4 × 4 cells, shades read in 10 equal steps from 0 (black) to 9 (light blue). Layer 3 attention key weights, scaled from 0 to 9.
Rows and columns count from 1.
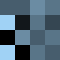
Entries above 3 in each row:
4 2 3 3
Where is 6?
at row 1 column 3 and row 3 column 2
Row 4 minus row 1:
5 -4 -1 -1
